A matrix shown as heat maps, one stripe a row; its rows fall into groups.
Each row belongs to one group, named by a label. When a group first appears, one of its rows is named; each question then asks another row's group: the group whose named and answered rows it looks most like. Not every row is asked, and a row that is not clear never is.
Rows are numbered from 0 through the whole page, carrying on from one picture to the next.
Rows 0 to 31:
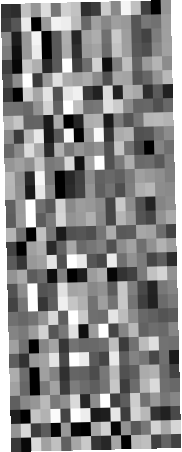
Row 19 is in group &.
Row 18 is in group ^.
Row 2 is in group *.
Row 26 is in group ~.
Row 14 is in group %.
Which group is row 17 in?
*
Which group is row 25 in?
^
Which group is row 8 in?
&
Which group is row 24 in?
~
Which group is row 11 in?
*
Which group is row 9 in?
*
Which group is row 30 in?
&
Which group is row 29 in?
^
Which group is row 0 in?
^
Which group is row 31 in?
^
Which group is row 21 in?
%
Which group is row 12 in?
~
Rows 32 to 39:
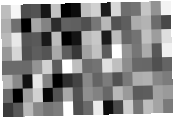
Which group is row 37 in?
~
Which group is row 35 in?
&
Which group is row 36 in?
^
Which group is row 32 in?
&
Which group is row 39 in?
*
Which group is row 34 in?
&
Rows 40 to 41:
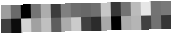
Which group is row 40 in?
~
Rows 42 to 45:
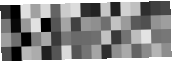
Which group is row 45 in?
*
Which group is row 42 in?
^
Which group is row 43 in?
*
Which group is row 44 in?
~
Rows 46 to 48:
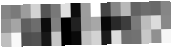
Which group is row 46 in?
*
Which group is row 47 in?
&
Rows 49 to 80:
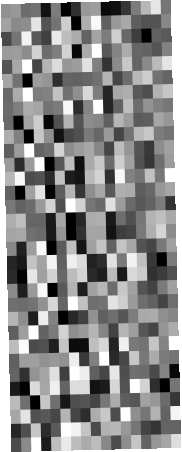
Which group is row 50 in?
*
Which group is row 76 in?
^
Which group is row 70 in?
^
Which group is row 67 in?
^
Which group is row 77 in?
~
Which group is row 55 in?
%
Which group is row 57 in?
*
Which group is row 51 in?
%
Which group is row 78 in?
&
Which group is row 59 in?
%
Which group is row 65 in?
&
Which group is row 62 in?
*
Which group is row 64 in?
&
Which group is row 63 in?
^
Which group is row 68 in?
^
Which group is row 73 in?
&
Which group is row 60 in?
*
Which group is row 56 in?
*
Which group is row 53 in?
%
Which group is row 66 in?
*
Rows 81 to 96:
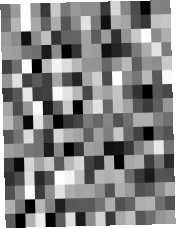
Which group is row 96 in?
*
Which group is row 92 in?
^
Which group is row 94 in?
%
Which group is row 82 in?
%
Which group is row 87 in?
%
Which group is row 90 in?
%
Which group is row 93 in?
%
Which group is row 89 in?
~
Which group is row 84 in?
&
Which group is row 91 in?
&
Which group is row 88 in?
*
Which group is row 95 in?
~
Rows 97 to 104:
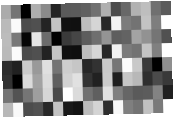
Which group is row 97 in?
~
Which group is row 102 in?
^
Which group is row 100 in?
&
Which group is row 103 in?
^
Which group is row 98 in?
&
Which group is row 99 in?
~
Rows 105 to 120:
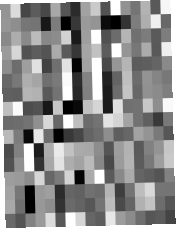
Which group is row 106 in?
&
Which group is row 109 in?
*
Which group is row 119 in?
~
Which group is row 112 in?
&
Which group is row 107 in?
*
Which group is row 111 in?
*
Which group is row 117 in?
*
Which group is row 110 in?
*
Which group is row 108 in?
&
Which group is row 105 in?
&
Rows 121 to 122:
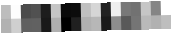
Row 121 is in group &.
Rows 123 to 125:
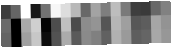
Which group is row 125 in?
*
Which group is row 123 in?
%
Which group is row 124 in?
*
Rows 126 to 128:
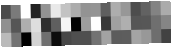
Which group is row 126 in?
%
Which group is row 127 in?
*
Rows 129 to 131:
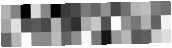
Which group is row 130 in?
&
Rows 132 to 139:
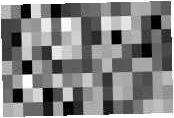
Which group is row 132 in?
~
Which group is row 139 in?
&
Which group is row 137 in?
%
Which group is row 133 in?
^
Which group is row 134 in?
^
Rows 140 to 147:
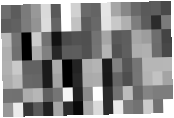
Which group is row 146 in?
*
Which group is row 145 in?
&
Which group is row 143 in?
~
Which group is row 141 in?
^
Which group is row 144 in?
&
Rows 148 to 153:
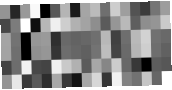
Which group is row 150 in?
~
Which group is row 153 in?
&
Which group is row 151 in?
~
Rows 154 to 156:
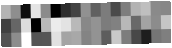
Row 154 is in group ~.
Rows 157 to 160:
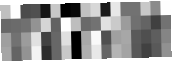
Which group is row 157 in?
&
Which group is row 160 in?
*
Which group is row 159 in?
*
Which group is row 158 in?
^
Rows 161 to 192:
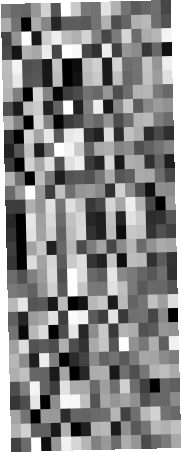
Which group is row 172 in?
^
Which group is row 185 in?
&
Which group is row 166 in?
&
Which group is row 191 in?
&
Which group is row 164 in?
^
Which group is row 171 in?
%
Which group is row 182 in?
&
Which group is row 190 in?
~
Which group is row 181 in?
^
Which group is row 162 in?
~
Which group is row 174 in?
%
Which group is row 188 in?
%
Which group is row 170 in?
^
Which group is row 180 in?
^
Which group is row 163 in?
%
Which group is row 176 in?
^
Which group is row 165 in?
&
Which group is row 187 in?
&
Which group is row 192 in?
%
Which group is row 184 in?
*
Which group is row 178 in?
*
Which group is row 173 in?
~
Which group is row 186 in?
~
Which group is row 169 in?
~
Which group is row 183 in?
^
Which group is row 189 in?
%
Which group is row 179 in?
^
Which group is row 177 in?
^
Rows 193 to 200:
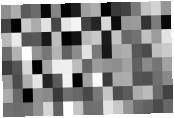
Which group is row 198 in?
*
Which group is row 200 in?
^
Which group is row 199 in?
~
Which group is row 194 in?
^
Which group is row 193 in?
&
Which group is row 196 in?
%
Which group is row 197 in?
%
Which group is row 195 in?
&
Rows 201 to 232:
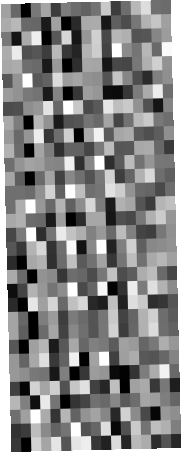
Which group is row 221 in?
*
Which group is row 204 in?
&
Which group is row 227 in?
&
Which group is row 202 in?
&
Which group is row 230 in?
%
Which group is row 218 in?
*
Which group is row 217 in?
%
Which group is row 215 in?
%
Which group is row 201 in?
~
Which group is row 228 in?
^
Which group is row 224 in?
~
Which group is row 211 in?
~
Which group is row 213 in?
~
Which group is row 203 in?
*
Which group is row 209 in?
~
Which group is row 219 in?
*
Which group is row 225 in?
*
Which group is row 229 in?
~
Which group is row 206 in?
%
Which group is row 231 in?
*
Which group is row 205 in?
&
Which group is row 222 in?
^
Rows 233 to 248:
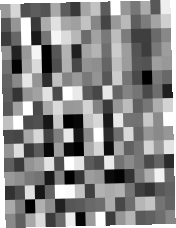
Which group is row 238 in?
%
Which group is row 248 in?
*
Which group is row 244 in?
^
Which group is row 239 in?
^
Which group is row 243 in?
&
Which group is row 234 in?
%
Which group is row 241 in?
&
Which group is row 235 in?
%
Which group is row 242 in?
*
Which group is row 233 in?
&
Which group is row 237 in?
*
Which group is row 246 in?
%
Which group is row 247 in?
~
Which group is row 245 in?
&
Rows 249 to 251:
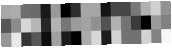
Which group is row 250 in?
%
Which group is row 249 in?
&
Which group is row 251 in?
&
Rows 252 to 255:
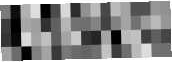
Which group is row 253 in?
*
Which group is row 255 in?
~
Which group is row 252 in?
*
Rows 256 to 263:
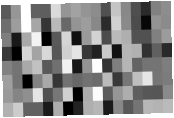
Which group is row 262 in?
*
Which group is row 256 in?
%
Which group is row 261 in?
~
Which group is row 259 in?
^
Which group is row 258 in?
*
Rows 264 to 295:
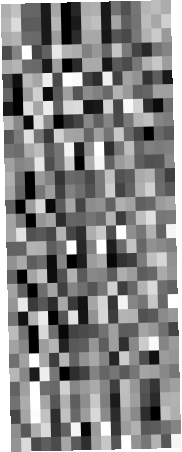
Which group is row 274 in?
*
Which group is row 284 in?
~
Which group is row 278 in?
*
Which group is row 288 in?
~
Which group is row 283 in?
*
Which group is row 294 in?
*
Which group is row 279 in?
~
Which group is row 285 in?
&
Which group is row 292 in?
%
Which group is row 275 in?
*
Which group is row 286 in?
*
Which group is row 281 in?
*
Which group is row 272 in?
~
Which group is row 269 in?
^
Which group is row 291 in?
%
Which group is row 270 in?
*
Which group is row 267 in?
%
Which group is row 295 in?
&
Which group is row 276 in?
~
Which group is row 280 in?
&
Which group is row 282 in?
&
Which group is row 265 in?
&
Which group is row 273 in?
%
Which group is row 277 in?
~
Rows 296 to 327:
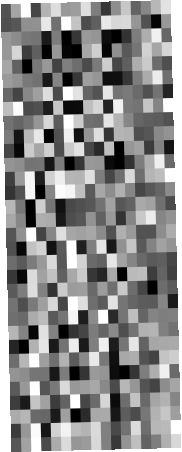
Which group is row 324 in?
*
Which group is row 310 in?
~
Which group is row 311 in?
~
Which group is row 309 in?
%
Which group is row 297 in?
^
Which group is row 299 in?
&
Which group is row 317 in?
^
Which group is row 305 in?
*
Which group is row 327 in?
%
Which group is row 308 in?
%
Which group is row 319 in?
~
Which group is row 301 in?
&
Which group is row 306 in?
^
